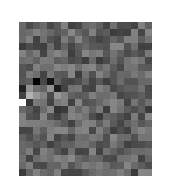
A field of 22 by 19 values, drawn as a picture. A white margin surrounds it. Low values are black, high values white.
Mirror symmetry: none. Odd patch: rougher, in the middle left. Odd rows or columns: none. Slope: none. Roughest part: middle left. Histogram: heavy tails on both sides.
